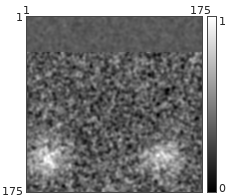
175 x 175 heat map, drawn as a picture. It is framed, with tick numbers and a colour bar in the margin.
Histogram: skewed, a long tail of high values. Mirror symmetry: none. Seam: horizontal, 20% of the way down, the top part calmer. Bumps: two. Odd rows or columns: none.
